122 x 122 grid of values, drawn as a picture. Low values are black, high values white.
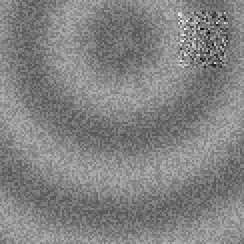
An odd patch, rougher than its surroundings, sits in the top right. No single row or column stands out from its neighbours. There is no overall slope. Concentric rings centre on the top middle. Values change most from cell to cell in the top right.
